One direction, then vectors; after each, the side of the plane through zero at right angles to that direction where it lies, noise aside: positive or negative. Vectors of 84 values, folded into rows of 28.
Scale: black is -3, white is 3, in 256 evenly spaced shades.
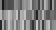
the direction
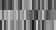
positive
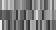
negative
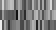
negative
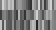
negative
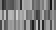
positive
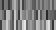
positive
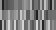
positive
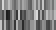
negative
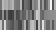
negative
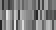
positive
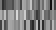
positive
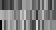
positive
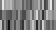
negative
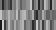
positive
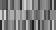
positive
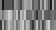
positive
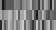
positive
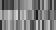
positive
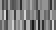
positive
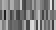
negative
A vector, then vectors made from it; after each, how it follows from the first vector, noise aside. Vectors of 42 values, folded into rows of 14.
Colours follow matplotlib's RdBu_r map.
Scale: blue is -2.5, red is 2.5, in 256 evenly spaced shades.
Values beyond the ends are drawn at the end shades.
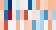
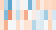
shrunk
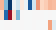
partly zeroed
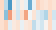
shrunk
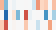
partly zeroed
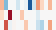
partly zeroed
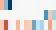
partly zeroed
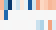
partly zeroed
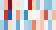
negated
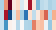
negated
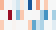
partly zeroed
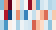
negated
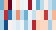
negated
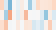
shrunk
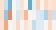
shrunk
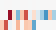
partly zeroed
